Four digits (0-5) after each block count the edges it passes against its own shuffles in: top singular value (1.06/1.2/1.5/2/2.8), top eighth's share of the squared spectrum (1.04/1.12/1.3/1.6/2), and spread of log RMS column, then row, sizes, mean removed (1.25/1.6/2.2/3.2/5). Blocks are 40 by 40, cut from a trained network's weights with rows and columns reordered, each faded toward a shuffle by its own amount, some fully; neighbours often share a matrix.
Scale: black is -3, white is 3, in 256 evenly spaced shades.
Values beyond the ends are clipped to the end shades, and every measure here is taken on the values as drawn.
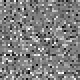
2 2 0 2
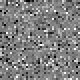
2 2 0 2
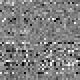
3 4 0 3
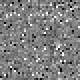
1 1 0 0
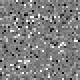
0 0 0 0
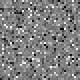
0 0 0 0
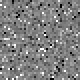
0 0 0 0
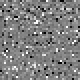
0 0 0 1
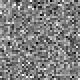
2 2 0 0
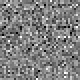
2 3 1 1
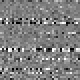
3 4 0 3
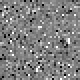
0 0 0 0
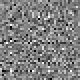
3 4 1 2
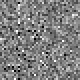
2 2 1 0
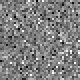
1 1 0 0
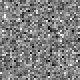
2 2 1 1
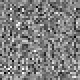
3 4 2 1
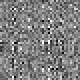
3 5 3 2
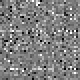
2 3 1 1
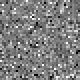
1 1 0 0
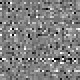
3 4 0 3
